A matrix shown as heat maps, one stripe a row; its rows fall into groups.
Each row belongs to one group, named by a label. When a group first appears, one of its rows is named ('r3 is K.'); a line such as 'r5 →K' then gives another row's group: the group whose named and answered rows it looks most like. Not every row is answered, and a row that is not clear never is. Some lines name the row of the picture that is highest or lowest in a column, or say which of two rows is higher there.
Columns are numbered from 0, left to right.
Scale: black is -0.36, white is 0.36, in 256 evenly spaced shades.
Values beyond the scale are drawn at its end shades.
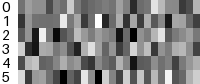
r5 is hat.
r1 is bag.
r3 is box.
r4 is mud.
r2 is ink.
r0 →mud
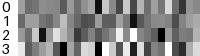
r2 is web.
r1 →mud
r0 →hat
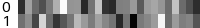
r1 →ink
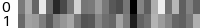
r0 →ink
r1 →mud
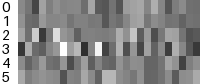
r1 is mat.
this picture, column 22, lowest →5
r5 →hat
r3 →bag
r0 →mat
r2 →web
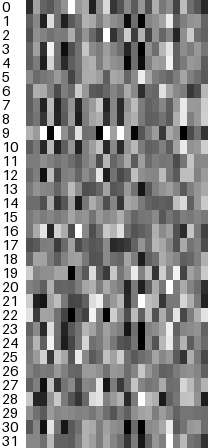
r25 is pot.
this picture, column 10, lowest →9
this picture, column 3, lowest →9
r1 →ink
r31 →ink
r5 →box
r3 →ink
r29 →mat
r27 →mat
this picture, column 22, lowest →9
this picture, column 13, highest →9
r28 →box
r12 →mat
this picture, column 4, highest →9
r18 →mud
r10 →mat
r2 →bag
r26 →box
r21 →box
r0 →bag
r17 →bag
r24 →ink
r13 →mud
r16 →pot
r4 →ink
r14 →mat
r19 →hat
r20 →ink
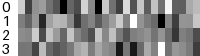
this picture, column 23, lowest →0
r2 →pot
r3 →ink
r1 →web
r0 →hat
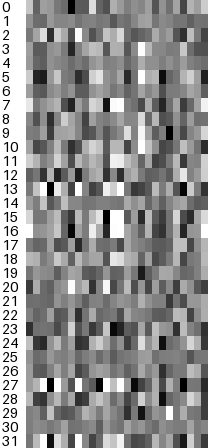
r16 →hat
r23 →bag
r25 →mat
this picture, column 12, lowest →23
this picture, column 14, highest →9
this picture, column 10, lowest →27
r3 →box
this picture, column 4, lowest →12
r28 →box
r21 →web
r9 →web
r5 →box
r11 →hat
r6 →box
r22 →mat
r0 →hat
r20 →bag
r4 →box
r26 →box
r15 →hat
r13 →pot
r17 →mat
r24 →box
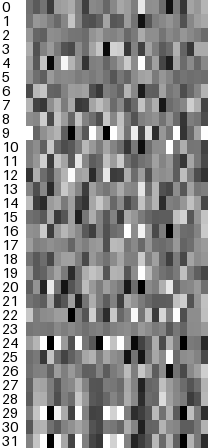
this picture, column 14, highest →16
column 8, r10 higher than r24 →Yes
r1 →mud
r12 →bag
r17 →hat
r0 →web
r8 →pot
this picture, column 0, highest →9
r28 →mud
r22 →hat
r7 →box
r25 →ink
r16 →web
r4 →web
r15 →mat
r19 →box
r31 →pot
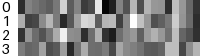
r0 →bag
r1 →box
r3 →mat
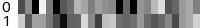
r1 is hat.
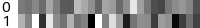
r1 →pot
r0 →box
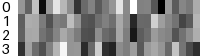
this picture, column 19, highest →1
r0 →web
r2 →mud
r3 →bag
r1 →mud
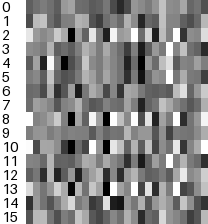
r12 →mat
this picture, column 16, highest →14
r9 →web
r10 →hat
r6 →mat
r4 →ink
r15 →mud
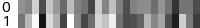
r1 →pot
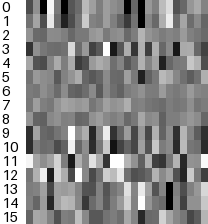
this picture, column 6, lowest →11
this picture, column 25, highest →11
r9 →bag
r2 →box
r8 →box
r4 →box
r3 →bag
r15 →mud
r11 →hat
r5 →mud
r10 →bag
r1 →ink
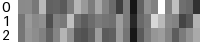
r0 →ink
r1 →mud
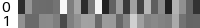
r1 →box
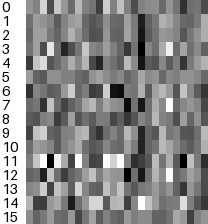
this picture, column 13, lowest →6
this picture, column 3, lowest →11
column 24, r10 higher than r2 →No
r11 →pot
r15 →mat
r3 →ink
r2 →mud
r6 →bag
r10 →mud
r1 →mud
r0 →pot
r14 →box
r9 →mud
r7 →ink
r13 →pot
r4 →mud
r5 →box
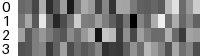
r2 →hat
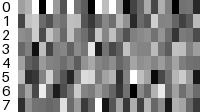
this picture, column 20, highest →6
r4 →box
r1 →mud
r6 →ink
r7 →bag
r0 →pot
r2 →pot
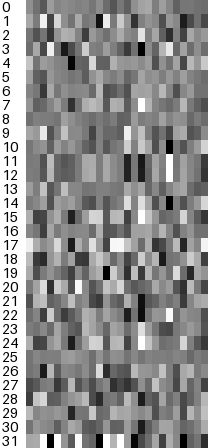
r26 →mat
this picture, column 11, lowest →19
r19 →hat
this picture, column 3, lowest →31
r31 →pot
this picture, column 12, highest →17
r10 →web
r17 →hat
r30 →mud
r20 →pot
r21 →mud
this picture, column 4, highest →31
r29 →hat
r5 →box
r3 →ink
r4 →hat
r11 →ink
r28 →mud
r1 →pot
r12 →ink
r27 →bag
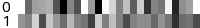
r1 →pot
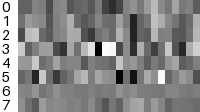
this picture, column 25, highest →3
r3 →hat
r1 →mud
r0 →bag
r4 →web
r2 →mud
